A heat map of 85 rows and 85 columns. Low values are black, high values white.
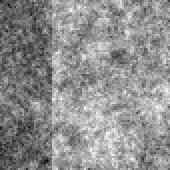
The values follow a bell shape. The field is mottled with small blotches. A vertical seam about 30% of the way across splits the table, and the right part is higher. There are no regular stripes. The ninth with the highest average is the bottom middle.
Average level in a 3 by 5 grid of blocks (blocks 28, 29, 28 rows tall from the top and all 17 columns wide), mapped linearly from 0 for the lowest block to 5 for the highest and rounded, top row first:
0 2 4 4 3
1 3 4 4 4
0 3 5 5 3
